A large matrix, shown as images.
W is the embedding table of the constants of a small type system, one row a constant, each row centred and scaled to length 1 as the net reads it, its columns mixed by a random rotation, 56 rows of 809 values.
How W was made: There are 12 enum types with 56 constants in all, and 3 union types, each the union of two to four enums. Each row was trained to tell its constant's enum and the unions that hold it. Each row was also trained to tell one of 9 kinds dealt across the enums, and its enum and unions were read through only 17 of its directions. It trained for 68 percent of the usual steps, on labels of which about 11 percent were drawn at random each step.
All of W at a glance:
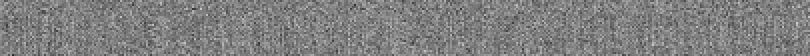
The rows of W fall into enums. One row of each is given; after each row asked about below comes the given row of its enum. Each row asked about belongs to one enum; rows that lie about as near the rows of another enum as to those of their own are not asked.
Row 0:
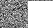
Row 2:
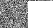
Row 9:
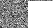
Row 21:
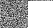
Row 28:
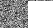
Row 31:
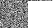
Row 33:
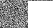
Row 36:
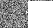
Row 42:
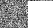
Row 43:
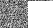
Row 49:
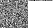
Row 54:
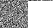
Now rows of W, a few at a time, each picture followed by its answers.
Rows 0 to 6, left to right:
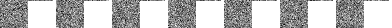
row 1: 2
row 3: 33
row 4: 33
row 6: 36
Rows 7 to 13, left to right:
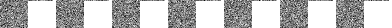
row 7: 54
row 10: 0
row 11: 33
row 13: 33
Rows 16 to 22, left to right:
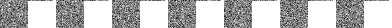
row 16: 0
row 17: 31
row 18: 2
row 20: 2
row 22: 54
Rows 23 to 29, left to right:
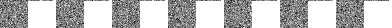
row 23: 42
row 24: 0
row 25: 31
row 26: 42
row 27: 42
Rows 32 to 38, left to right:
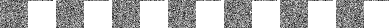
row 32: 54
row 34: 31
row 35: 28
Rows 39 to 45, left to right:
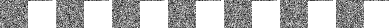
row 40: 2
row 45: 42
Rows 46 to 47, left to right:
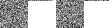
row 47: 54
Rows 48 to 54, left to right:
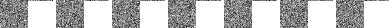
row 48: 21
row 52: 49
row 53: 0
